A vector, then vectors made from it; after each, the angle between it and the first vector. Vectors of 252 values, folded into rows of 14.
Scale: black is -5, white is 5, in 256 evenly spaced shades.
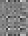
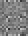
nearly opposite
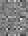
nearly opposite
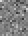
orthogonal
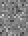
partly opposed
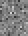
partly aligned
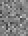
partly aligned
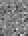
orthogonal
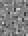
orthogonal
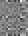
nearly parallel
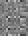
nearly opposite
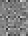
nearly parallel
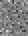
orthogonal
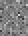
orthogonal
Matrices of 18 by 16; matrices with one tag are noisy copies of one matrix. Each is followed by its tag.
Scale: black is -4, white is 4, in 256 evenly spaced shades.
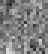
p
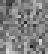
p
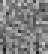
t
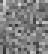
t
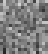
t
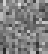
t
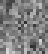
p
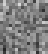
t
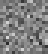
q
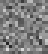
q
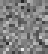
q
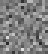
q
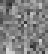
p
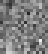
p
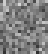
t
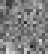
p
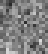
p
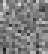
t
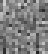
t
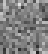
t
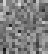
t
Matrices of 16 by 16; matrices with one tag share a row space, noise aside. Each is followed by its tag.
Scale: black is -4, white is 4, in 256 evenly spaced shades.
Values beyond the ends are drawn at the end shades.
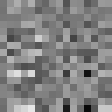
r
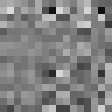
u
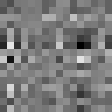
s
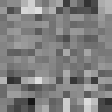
r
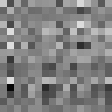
s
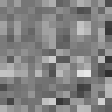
u
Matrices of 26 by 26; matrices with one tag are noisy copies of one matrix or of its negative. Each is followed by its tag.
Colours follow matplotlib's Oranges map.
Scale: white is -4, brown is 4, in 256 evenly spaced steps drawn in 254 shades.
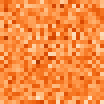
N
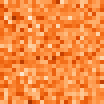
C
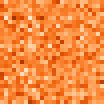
C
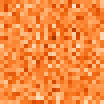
N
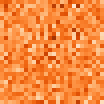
N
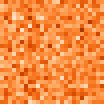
C
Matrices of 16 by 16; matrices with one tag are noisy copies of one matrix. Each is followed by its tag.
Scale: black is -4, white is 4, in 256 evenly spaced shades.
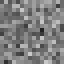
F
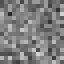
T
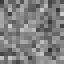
T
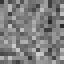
T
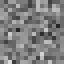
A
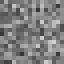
F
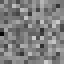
F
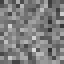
T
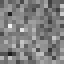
T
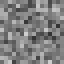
A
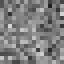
T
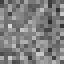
T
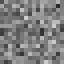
F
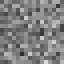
F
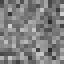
T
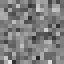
A
